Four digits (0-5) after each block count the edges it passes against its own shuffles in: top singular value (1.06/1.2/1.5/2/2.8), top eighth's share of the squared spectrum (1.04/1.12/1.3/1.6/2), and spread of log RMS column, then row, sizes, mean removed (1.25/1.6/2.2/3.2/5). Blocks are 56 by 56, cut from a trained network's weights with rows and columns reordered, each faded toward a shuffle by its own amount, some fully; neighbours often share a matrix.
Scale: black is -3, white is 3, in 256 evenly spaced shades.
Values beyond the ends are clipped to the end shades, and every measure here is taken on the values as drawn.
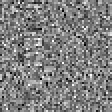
3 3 1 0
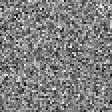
0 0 0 0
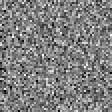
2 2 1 0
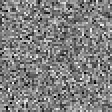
0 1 0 0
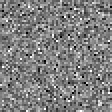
2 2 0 0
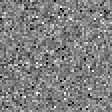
0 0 0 0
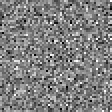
3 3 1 2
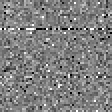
3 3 0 2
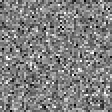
2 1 0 0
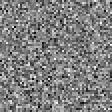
1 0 0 0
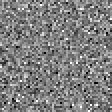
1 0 0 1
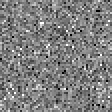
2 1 0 0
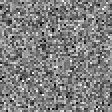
0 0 0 0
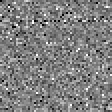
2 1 0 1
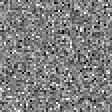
0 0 0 0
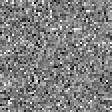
2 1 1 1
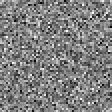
1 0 0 0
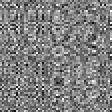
4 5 3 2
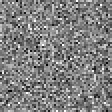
1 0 0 0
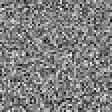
3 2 0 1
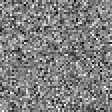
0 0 0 0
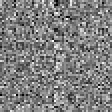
4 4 2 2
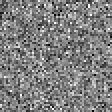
2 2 0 0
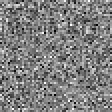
3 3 1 0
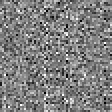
3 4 2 1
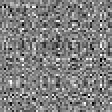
4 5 3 3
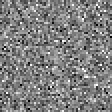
1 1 0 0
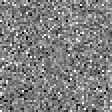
0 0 0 0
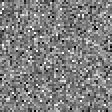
1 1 0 0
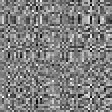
4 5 3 2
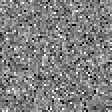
1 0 0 0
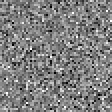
0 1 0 0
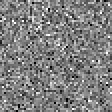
1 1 0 0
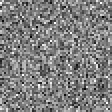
3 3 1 0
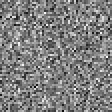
3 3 0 0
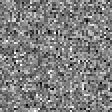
2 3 1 0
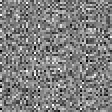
4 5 3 1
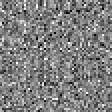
3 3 2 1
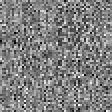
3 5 3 1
